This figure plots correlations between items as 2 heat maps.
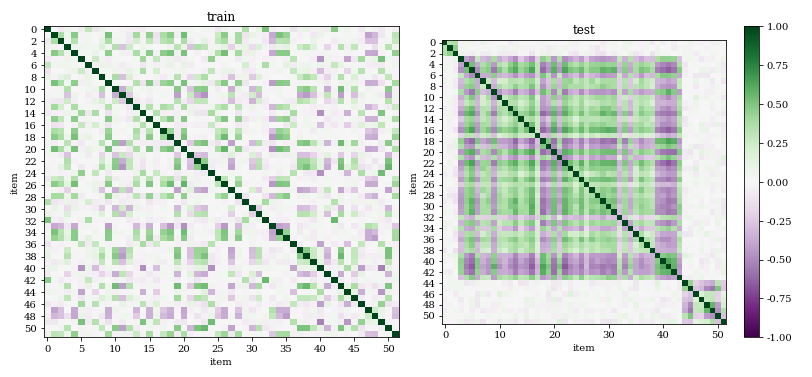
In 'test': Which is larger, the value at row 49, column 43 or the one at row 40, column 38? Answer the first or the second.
the first
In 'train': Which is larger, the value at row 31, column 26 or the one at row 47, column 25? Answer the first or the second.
the first
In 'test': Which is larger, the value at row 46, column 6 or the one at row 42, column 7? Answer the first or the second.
the first
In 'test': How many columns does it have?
52
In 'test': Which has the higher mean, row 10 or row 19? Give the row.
10
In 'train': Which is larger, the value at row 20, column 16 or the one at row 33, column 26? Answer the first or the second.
the first
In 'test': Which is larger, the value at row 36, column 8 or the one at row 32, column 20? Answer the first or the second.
the first
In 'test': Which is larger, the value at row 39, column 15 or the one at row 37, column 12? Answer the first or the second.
the second
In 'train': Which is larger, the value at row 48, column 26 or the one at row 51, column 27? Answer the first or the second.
the second
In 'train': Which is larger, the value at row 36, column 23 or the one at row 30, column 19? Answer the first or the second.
the first
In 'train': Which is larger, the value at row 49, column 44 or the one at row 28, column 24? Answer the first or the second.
the second
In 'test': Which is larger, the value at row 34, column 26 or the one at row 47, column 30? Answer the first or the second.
the second
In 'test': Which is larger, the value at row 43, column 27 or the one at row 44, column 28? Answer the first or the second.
the first
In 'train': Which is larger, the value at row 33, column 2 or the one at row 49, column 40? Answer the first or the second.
the first
